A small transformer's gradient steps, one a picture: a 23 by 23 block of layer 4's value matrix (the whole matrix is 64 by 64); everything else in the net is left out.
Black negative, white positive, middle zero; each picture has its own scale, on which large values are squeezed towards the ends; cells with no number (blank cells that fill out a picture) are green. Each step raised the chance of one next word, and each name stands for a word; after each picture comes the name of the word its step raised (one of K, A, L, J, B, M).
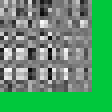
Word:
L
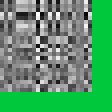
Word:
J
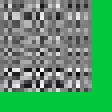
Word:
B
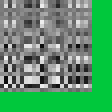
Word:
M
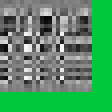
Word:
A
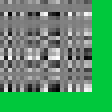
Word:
B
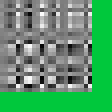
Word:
M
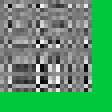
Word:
M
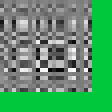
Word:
L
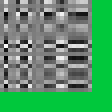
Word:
J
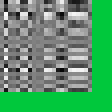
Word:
L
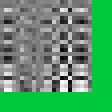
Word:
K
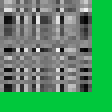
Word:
A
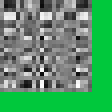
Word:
B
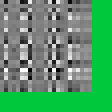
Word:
L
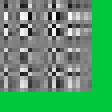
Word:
B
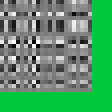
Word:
J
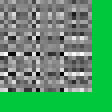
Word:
K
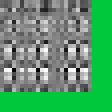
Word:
L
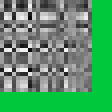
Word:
B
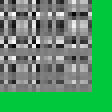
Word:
J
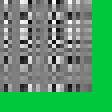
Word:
J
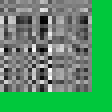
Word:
A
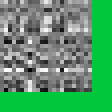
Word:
L
